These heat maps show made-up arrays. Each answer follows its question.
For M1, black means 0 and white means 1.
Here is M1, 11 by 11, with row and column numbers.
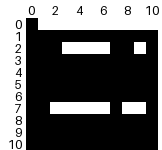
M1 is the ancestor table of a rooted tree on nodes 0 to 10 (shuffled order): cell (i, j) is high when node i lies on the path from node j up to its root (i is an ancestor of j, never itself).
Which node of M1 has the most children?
2
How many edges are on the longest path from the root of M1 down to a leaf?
3
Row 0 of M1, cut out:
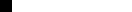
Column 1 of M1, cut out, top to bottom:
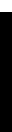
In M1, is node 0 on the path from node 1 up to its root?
yes
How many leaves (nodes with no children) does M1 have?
8
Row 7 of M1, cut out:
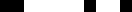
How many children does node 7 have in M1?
2
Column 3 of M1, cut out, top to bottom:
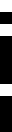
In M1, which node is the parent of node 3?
2
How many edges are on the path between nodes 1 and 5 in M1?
4
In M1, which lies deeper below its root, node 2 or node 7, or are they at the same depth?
node 2
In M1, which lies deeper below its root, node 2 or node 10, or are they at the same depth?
node 2
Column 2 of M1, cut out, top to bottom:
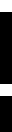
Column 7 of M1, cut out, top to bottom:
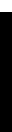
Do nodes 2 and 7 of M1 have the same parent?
no
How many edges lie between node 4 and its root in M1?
3
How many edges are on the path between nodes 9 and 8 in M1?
3
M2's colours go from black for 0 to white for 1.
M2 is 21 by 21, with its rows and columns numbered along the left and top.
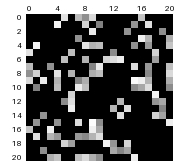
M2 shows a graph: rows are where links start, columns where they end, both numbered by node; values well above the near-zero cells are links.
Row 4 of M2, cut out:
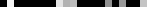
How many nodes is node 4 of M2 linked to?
7
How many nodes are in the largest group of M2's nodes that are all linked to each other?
5
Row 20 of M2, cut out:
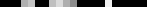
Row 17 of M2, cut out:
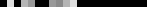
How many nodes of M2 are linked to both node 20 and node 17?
6
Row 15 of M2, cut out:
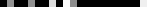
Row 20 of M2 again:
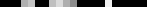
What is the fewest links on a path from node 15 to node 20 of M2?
1
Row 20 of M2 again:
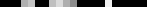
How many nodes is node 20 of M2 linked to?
7
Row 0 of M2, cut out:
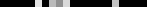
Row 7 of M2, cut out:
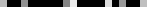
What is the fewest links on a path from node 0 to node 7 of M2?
1
